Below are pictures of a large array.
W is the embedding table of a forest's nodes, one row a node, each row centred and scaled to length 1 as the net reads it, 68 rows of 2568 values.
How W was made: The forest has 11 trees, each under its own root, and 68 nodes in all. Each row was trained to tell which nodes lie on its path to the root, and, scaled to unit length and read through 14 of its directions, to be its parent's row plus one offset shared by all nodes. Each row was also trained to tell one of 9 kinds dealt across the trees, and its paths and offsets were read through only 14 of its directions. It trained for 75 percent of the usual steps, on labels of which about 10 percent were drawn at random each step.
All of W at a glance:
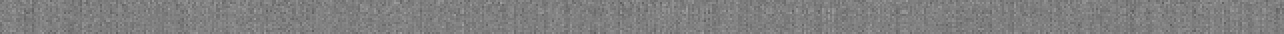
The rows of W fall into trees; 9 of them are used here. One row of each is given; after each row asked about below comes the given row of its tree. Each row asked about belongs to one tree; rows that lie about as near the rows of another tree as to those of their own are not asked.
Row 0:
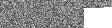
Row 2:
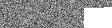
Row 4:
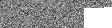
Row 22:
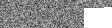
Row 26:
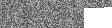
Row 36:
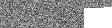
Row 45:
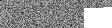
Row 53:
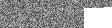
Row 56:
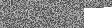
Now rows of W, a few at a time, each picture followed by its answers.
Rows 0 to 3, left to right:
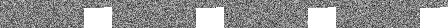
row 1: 0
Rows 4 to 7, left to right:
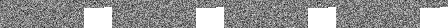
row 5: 56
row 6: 56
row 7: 53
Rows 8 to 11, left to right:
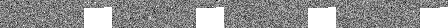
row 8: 22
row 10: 53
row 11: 56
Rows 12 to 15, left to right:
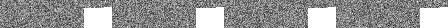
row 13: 0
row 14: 45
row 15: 45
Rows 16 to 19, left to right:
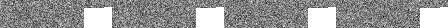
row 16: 45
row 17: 26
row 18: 56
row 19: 22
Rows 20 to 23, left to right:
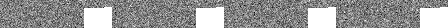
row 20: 22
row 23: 26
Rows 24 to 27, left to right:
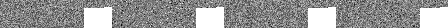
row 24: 0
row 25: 22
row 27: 26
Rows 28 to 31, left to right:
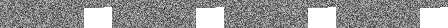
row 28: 45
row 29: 56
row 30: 53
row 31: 56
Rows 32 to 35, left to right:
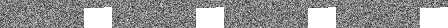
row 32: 22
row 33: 56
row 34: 26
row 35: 2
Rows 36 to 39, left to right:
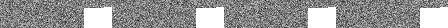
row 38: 4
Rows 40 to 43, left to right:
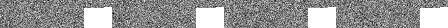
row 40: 22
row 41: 56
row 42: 2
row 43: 26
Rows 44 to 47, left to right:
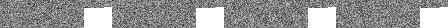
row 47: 45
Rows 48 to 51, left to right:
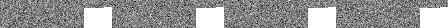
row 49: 22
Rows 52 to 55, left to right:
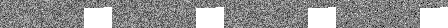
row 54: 26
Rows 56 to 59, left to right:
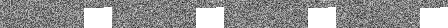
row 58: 22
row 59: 2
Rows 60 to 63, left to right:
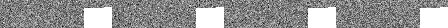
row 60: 22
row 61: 26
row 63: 0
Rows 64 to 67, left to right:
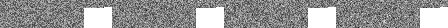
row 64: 2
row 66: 26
